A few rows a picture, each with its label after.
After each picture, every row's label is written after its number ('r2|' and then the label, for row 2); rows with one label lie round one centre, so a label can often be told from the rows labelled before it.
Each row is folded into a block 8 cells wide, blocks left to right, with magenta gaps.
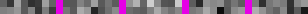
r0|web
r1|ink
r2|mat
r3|ink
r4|web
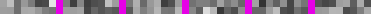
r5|mat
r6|web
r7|mat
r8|ink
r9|ink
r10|ink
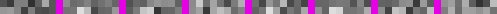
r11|web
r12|ink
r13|ink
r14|mat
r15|ink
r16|ink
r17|ink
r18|mat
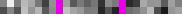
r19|mat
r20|web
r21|ink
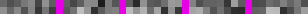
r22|web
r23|ink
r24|web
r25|web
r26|ink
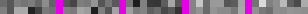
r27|ink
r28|ink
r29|web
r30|mat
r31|mat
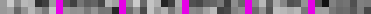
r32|mat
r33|web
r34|mat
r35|ink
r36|mat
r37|web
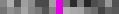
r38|mat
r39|web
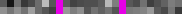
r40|web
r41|web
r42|web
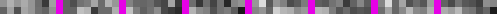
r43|mat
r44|ink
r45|web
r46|web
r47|mat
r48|web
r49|mat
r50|web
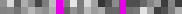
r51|mat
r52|mat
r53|ink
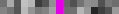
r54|mat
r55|ink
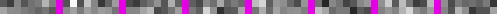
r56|web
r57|mat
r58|ink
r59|ink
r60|mat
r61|web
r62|mat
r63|ink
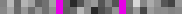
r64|mat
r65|ink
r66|mat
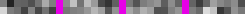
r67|web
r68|mat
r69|ink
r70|ink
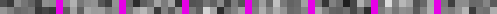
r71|web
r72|mat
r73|ink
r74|ink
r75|mat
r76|web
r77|mat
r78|ink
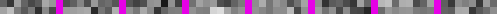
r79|web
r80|ink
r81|ink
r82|mat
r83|mat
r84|web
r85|mat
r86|ink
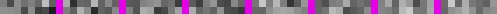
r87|web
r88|ink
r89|ink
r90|web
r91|mat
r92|ink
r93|mat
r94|mat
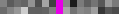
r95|ink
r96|web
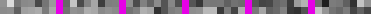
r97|mat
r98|mat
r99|ink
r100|ink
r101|web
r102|web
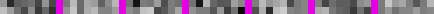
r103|web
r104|mat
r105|ink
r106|web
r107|mat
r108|web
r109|mat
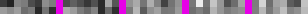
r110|web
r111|web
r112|mat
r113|mat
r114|mat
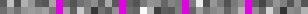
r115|mat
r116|ink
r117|ink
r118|mat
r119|ink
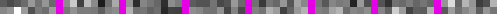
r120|ink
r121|mat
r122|web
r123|web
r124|ink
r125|ink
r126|ink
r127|mat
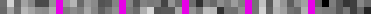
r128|mat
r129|mat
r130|ink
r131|ink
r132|mat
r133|web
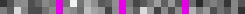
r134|ink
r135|mat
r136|ink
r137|web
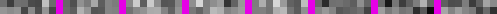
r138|web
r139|ink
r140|mat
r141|mat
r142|mat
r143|web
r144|web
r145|web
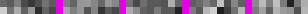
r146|web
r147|web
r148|web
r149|ink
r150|mat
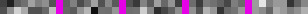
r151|ink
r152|ink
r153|ink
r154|ink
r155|mat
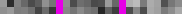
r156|web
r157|web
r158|mat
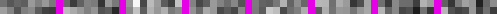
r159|web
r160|web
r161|mat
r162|ink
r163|ink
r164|mat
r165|web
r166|web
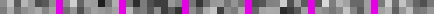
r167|mat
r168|mat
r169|web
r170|ink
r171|ink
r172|mat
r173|mat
